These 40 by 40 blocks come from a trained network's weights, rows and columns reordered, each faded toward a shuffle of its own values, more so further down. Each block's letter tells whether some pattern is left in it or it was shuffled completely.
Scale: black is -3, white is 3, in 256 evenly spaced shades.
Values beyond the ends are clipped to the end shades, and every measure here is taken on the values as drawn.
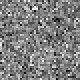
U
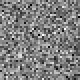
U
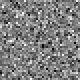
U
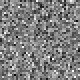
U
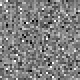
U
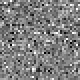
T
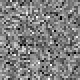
T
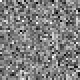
T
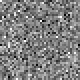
U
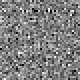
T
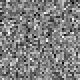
U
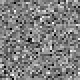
U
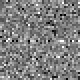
T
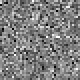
T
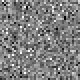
U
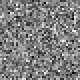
U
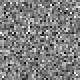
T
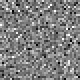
U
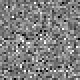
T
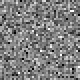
U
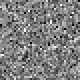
U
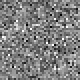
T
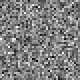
U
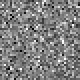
T
